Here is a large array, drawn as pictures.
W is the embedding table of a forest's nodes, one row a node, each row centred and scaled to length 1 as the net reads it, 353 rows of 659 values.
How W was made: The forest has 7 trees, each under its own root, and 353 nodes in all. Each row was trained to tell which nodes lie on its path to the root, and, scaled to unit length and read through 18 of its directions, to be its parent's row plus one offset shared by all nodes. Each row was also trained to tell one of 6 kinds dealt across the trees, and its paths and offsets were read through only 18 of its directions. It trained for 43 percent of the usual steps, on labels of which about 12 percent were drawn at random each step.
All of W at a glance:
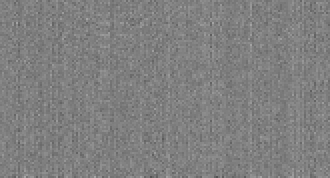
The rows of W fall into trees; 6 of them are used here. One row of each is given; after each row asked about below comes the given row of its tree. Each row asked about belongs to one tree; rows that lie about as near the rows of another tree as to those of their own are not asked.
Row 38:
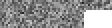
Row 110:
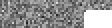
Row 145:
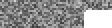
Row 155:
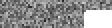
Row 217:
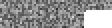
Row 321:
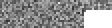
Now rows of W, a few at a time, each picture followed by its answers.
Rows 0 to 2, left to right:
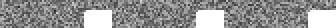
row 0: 321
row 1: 38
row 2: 145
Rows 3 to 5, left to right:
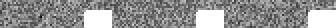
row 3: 155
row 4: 155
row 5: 38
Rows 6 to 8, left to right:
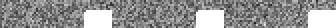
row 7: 321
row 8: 155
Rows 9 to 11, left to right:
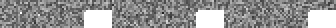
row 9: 155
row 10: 110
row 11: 38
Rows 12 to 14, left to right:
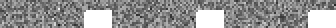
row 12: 145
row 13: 145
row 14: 110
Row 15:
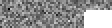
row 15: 110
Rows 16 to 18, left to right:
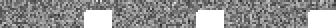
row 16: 145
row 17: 110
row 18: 155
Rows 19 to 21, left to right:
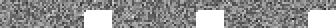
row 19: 110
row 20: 38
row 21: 145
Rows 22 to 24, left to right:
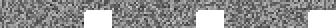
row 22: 38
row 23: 155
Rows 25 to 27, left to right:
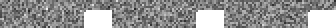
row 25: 321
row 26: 321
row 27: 110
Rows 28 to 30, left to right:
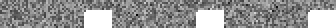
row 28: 110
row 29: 110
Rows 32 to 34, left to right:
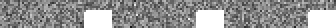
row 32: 110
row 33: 38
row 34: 155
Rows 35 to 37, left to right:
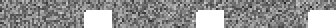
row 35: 145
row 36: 38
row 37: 321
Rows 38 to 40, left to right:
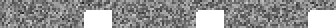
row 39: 38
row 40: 145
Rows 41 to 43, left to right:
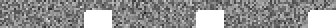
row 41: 321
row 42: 38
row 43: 38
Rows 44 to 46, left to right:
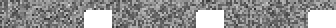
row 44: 110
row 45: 110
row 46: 155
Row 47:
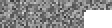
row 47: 110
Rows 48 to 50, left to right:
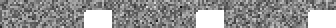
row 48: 155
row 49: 155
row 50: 145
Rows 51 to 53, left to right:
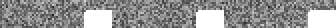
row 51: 155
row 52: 110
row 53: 145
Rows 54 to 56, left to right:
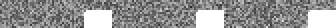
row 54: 110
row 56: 38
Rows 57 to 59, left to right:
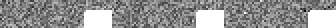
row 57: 38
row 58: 155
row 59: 110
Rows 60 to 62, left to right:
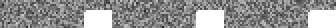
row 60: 38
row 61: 38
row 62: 110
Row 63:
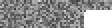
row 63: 110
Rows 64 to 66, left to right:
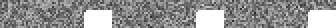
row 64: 110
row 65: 145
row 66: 321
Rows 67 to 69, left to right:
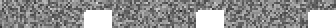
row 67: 155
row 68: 110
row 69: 110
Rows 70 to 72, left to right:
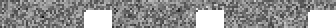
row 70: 110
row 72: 321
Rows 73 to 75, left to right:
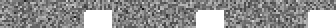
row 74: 155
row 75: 38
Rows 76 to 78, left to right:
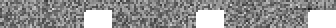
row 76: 321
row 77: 321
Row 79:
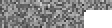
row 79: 145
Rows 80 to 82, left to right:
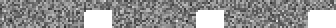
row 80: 321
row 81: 217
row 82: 38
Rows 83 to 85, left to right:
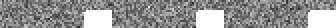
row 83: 110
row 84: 321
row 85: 155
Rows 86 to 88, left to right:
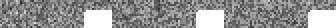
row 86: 38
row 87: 145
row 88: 110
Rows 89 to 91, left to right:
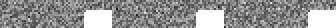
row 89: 155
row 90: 110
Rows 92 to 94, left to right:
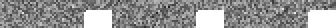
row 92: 110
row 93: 155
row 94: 110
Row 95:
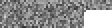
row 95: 155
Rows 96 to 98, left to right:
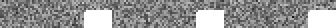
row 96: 321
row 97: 155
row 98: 38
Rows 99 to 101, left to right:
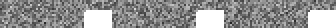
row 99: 145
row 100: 38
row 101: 110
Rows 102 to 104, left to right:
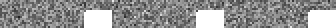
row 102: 321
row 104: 217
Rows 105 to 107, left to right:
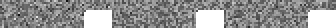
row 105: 145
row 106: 155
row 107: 155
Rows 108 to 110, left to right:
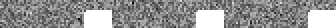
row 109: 38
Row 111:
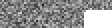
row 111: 145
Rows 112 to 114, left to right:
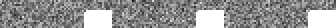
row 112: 110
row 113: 38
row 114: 155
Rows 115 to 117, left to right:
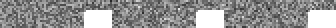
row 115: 155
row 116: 38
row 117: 38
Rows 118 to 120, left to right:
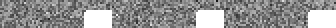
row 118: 110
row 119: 145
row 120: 155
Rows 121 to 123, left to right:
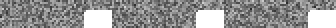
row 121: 321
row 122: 155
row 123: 145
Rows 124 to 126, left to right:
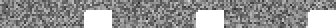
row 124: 155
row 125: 321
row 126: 155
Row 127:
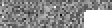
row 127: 321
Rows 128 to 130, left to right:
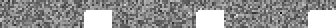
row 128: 321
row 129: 110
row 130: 38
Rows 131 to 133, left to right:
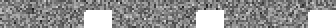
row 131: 38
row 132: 38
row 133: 321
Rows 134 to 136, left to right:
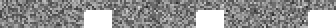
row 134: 155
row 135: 38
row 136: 38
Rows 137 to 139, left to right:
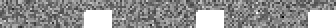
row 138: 321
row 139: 110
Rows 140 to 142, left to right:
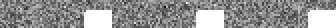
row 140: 110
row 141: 155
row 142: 110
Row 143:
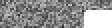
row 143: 38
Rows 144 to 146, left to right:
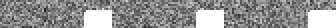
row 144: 38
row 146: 155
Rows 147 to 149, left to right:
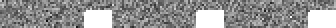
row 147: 110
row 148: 38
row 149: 38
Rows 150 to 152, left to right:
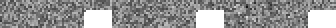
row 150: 38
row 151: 145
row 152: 145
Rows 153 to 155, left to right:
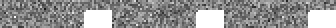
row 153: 38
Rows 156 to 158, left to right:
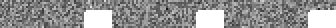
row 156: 321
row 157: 38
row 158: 110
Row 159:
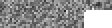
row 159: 145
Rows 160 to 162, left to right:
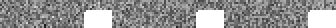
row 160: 321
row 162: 321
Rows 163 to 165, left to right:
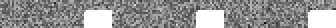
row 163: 155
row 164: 321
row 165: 321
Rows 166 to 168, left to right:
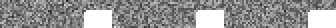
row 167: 155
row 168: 110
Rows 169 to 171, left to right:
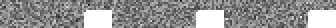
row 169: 110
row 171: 321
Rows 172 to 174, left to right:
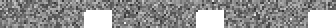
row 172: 155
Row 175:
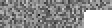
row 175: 38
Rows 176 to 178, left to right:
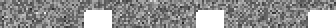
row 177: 155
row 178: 110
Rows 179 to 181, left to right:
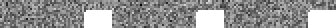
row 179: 321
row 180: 155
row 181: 145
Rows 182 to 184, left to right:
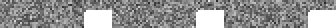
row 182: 217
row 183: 145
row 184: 38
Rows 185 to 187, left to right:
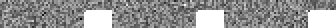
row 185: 155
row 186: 155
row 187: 110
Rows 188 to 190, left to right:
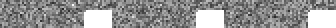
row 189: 38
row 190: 145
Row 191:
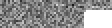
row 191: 38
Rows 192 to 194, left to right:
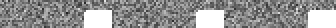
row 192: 321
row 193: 155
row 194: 38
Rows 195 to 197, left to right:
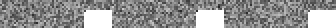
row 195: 110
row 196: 110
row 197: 217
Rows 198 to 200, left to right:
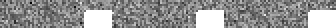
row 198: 145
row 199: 38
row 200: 321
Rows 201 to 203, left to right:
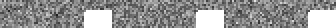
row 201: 110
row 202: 155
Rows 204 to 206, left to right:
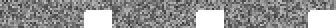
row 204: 155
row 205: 145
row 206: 145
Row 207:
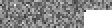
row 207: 110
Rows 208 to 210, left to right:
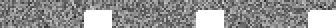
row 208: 321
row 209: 38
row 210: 145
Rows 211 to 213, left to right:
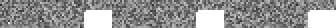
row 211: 321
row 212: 321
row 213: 38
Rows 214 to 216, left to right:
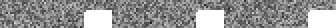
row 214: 321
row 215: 145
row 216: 145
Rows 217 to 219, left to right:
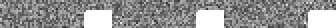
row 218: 155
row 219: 321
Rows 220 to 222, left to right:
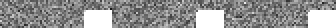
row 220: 38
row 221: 145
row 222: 155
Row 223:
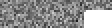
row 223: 321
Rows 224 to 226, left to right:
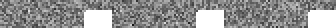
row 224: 145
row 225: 217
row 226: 321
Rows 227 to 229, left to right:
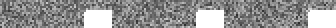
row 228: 145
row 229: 145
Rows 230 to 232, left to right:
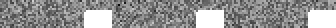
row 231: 110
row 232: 110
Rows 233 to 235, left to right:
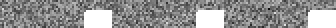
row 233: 321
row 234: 145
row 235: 38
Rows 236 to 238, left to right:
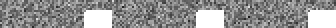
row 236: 155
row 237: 110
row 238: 110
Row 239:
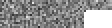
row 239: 145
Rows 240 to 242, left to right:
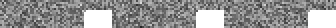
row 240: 145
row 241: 145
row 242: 145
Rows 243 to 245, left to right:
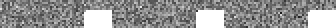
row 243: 155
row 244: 217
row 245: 38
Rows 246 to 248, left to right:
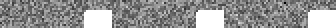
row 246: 321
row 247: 110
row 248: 321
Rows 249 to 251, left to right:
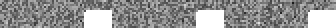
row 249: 110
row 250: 155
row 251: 38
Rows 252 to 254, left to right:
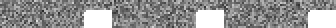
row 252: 155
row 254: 145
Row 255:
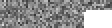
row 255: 110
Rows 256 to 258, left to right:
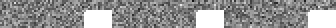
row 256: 155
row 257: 155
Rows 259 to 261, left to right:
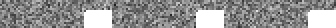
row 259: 110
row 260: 145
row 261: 110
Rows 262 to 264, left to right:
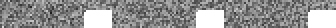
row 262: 155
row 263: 38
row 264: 321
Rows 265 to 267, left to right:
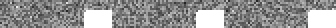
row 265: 145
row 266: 38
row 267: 145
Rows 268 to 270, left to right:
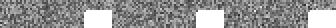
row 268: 145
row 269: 110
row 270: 321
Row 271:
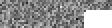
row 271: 110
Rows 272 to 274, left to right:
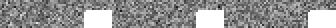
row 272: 38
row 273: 110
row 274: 321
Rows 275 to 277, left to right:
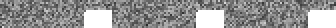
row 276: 145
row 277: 110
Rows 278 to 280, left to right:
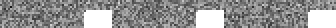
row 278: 110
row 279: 38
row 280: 321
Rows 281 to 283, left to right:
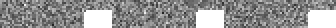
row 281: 155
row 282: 110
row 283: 155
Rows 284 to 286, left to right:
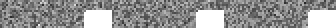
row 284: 155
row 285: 155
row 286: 38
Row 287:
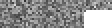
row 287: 155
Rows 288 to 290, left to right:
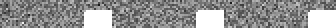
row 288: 155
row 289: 145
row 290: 321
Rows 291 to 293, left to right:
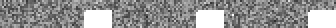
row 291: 155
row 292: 155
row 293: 110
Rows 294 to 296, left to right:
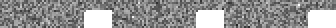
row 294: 321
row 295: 38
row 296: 155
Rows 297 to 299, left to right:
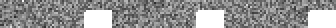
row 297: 321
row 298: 145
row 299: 38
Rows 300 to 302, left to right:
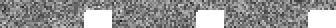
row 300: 145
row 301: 321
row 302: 110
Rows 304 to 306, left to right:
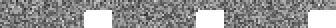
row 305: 110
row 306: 145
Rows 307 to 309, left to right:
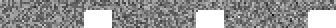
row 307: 38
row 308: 155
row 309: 38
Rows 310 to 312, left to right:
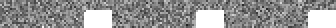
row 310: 145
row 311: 38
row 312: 38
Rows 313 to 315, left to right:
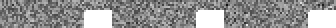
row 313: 155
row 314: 145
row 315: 38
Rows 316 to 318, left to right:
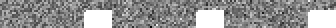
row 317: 38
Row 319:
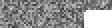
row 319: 110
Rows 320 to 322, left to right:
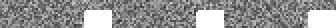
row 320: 321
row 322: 38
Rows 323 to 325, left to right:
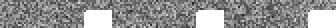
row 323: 110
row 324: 321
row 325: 145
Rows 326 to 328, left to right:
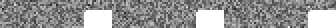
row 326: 155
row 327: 110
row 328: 155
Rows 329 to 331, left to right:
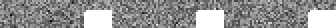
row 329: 110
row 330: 38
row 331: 110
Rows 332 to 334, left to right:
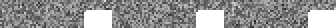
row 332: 321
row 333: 110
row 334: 110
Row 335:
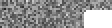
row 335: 155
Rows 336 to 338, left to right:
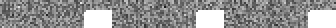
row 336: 155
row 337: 155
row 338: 155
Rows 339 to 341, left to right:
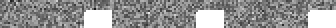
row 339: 38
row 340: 155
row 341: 145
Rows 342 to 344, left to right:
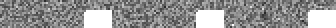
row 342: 321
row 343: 155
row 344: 38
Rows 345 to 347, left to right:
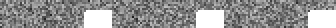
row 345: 38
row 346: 145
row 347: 110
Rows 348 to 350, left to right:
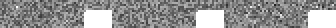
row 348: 145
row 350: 38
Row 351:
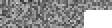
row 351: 38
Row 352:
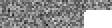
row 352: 155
